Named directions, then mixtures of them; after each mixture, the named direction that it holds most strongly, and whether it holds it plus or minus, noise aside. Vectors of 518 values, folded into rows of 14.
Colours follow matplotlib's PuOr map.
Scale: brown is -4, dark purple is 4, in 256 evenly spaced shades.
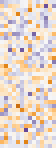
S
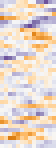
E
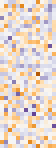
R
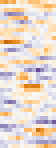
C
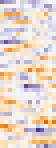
C, minus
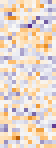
R, plus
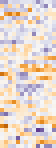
C, minus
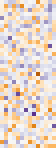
R, plus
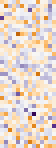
R, plus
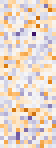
S, plus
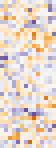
E, plus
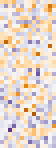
R, minus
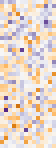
S, plus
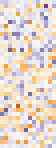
S, plus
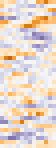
E, minus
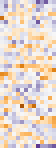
R, minus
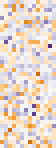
R, plus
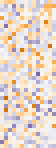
R, minus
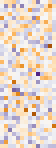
R, minus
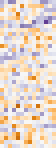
E, plus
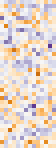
R, plus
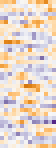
C, plus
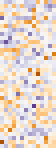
R, plus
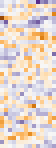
E, plus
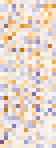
R, minus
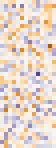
R, minus
